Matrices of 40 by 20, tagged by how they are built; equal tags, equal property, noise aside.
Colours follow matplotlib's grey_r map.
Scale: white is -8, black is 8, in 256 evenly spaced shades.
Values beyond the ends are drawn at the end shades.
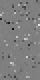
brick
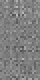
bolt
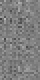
bolt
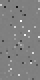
brick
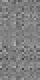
bolt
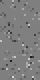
brick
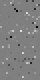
brick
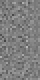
bolt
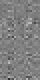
bolt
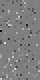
brick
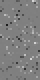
brick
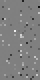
brick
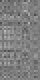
bolt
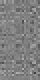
bolt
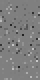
brick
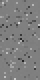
brick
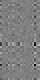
bolt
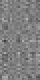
bolt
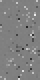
brick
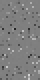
brick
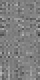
bolt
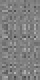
bolt
